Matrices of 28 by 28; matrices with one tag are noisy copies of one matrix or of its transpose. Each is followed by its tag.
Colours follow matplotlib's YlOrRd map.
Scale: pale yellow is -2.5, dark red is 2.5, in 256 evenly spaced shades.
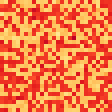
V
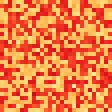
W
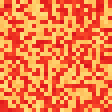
V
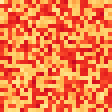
W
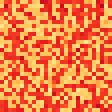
V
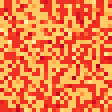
V
